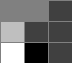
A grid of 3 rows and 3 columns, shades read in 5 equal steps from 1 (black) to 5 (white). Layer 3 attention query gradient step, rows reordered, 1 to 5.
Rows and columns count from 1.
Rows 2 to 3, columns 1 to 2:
4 2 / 5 1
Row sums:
8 8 8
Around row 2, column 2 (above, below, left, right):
3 1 4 2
